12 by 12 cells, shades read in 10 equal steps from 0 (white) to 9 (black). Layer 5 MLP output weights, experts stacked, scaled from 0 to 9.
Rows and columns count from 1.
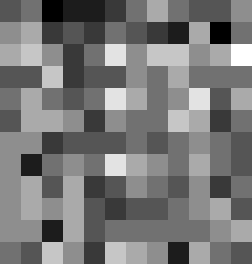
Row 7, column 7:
5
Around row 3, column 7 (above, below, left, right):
6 4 1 2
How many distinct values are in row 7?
4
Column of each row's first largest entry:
3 11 4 4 4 5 3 2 5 6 3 9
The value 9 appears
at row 1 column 3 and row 2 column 11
